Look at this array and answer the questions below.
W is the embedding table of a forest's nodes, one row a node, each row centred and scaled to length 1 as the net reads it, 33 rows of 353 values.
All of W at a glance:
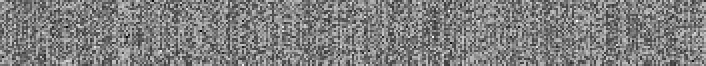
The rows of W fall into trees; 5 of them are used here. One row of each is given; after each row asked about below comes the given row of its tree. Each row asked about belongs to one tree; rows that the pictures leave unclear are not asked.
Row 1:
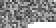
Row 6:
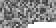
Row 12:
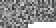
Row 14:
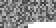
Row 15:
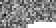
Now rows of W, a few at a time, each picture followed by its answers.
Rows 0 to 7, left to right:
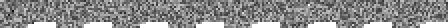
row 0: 6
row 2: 14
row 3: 14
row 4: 1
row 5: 6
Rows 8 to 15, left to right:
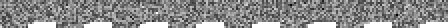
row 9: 15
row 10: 6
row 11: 14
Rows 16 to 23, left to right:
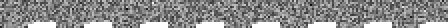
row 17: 14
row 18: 12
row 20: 14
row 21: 12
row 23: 15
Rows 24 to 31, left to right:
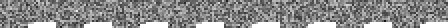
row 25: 6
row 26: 6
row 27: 14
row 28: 1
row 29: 1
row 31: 14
